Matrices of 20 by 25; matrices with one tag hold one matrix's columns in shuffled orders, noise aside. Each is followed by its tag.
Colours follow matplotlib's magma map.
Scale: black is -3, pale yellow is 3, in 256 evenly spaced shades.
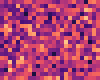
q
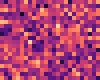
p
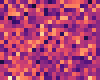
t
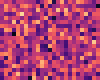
p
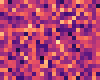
p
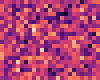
q
